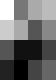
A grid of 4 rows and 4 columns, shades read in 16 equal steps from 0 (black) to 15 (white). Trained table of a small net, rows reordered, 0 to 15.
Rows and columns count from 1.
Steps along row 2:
down down up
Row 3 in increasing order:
1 1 4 5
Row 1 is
15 7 10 11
